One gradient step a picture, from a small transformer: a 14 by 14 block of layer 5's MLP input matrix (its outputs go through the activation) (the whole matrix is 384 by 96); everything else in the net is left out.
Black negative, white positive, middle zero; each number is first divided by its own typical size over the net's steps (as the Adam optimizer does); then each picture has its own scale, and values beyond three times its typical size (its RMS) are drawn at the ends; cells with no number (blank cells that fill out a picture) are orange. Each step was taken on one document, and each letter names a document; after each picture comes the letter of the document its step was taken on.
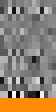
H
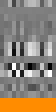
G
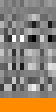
G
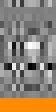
G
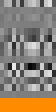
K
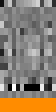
K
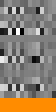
H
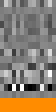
G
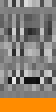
G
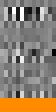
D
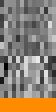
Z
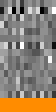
D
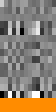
H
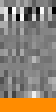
D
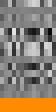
K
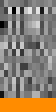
H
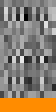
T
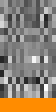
Z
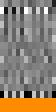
D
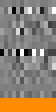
D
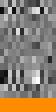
H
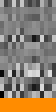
K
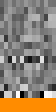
T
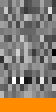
T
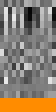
T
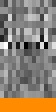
Z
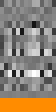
K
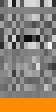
K
